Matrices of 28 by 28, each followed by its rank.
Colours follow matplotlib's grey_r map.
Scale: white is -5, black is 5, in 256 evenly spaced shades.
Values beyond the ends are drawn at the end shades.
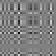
one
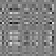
two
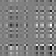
one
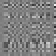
two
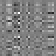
two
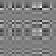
one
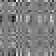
two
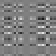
one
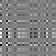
one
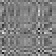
two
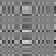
one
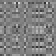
two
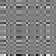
one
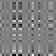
one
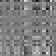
two
